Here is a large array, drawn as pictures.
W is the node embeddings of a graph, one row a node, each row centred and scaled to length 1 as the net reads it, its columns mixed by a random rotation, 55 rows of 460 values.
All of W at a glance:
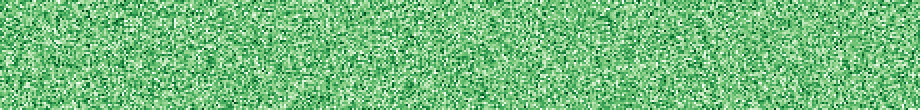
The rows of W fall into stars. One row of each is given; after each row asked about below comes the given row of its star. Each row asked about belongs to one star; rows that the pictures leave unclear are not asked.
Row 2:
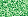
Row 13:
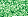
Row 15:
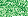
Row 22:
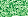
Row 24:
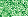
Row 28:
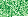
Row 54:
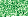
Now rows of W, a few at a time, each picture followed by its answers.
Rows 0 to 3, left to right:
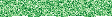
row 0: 24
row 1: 24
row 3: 15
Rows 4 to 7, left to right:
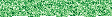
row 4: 13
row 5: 22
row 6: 54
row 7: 54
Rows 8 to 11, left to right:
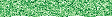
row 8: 22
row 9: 2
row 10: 15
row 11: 13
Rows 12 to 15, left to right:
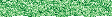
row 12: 15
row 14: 22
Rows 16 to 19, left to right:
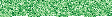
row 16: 13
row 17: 24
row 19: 15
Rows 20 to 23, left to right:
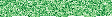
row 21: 24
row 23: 54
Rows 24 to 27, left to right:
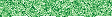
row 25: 28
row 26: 28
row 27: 22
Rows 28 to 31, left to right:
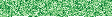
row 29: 28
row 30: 15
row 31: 28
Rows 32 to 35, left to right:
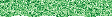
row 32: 2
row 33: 2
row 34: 24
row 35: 13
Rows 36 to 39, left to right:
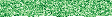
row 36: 54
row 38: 24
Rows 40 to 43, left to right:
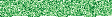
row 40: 24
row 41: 22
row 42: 22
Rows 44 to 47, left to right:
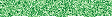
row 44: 24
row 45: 28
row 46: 22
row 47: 22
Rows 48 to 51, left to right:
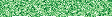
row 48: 28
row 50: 28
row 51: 15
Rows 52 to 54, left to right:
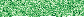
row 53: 15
